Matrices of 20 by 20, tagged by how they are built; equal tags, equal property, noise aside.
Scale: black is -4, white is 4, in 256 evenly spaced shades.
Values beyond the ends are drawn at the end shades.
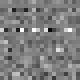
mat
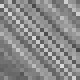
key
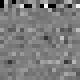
mat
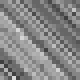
key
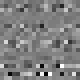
mat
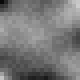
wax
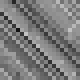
key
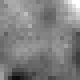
wax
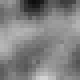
wax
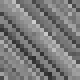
key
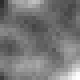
wax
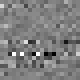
mat
